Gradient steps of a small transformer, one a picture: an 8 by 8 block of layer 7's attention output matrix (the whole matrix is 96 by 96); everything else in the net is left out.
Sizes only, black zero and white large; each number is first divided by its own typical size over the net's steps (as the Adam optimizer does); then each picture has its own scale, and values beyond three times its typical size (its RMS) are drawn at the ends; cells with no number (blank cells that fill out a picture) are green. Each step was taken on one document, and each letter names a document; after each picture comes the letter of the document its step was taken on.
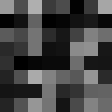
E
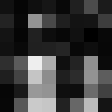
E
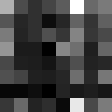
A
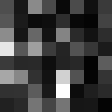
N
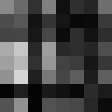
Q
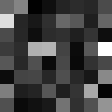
Q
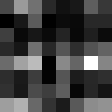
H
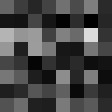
H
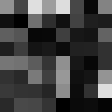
N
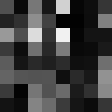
N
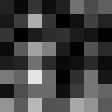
E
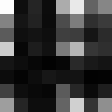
A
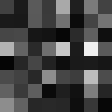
H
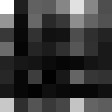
A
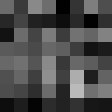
Q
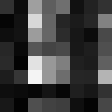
N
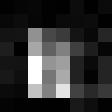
N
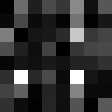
Q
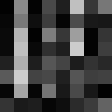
Q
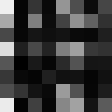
A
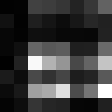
N
